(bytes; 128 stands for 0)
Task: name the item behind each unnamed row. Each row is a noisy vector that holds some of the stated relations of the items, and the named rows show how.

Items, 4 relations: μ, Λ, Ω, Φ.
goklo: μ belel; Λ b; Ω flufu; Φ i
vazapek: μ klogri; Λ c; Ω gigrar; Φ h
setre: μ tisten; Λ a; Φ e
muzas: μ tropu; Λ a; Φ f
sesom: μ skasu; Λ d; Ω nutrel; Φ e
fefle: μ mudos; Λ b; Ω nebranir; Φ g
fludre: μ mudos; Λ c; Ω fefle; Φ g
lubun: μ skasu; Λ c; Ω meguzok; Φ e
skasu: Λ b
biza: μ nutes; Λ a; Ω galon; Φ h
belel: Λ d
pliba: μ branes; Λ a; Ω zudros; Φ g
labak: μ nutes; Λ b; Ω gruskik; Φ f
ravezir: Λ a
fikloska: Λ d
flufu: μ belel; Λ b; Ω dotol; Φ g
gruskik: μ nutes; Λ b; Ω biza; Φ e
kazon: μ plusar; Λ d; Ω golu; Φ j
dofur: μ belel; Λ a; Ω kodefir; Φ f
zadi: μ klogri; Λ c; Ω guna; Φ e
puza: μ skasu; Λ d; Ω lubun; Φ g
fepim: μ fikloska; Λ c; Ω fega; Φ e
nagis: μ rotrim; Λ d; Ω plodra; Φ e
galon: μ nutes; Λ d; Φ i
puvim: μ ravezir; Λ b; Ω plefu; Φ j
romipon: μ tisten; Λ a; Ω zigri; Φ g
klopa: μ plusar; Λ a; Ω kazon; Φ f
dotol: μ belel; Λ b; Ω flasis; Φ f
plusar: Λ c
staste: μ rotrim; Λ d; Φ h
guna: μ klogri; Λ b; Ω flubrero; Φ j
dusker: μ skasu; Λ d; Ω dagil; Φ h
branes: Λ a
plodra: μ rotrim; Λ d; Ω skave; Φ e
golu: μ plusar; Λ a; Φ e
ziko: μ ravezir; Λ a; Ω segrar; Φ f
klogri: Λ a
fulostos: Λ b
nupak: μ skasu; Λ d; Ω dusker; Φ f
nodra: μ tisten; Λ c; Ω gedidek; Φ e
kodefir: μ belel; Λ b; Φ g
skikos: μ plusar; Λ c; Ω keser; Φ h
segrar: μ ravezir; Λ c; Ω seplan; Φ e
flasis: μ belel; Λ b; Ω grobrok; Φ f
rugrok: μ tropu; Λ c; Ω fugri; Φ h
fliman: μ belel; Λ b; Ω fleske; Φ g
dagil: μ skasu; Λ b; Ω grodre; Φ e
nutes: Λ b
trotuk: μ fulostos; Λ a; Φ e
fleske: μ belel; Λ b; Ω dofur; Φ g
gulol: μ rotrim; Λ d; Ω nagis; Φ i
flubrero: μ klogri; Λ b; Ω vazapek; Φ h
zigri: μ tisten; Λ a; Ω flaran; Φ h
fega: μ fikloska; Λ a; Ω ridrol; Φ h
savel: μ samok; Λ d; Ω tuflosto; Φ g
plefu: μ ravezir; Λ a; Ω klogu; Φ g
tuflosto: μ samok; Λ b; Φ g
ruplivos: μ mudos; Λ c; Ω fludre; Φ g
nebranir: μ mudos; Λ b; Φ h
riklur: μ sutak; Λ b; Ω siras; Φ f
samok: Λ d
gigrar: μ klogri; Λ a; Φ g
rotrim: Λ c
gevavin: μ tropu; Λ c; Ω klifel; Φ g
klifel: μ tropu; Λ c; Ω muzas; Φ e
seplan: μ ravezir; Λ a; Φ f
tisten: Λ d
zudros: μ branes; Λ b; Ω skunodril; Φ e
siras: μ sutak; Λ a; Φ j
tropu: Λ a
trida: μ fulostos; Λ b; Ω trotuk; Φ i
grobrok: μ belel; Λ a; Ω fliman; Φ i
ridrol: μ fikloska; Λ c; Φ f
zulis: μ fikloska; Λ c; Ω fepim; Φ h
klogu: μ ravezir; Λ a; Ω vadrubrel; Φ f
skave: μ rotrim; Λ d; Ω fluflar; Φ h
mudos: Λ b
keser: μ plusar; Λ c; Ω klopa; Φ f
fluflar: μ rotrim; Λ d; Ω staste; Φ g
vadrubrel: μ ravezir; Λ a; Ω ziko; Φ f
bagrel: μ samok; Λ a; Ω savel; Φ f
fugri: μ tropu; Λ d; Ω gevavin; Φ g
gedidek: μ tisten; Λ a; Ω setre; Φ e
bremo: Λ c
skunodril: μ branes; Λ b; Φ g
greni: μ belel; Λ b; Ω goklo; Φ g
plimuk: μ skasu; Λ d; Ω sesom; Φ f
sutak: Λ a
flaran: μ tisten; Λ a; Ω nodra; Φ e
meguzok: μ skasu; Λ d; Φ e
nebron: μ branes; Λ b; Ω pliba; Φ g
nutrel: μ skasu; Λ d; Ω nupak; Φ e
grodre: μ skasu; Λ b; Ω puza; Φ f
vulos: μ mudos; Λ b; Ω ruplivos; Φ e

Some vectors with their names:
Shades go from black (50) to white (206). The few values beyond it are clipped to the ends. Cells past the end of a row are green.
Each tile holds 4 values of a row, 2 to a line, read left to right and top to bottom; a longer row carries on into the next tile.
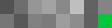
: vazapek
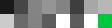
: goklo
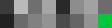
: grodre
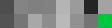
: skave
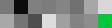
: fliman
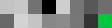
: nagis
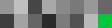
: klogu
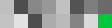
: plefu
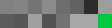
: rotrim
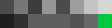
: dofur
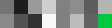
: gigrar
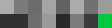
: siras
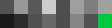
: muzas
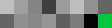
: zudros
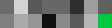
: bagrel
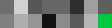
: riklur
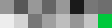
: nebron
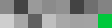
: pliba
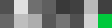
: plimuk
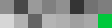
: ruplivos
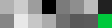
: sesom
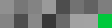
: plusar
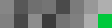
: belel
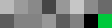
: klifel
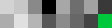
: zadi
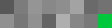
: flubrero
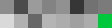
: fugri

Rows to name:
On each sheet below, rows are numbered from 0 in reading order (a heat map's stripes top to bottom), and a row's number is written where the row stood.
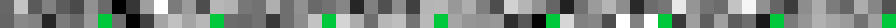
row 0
keser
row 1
galon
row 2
ravezir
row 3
flufu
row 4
nodra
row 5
trida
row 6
segrar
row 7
dusker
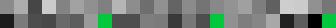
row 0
ziko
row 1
kazon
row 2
gedidek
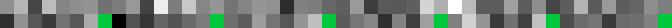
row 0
vadrubrel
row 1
seplan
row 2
skasu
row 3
dotol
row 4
puvim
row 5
klopa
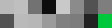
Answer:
plodra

